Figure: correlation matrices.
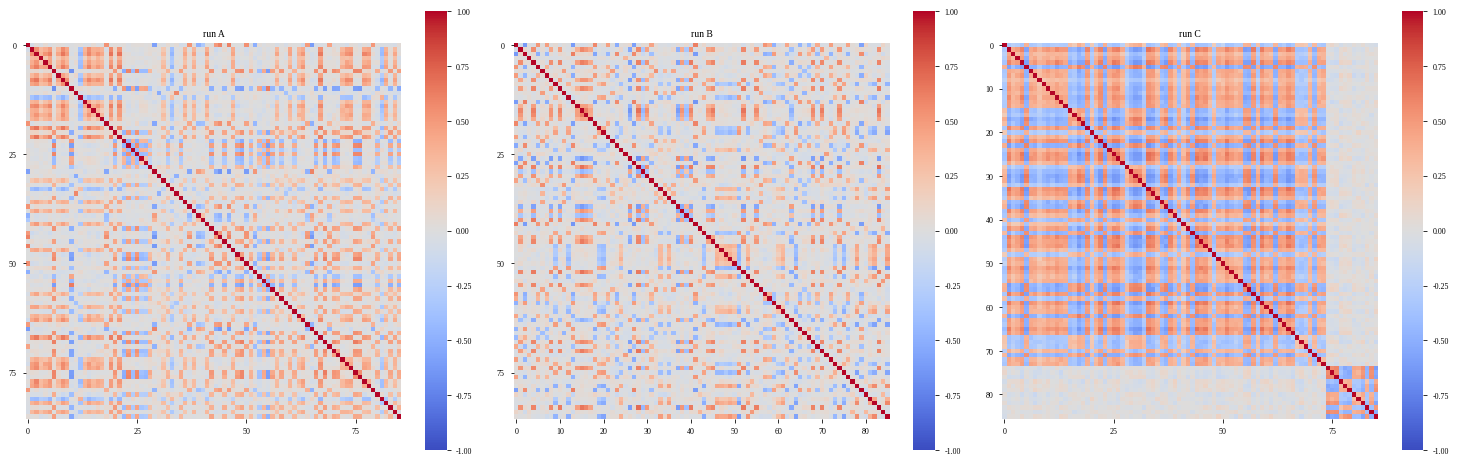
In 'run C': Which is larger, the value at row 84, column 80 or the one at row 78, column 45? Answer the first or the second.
the first
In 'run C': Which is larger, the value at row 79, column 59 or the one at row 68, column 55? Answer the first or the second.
the second
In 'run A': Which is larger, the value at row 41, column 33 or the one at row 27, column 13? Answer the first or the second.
the second
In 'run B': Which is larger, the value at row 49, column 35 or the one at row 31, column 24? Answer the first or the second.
the first
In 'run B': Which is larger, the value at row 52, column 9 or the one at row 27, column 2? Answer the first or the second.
the second
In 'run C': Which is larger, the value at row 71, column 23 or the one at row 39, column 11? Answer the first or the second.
the first
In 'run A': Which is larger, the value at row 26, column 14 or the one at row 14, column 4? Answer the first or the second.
the second
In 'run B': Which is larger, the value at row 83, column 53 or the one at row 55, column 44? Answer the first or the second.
the second
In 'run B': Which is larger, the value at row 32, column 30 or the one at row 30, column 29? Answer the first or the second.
the first
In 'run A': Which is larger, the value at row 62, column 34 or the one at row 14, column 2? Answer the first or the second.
the second
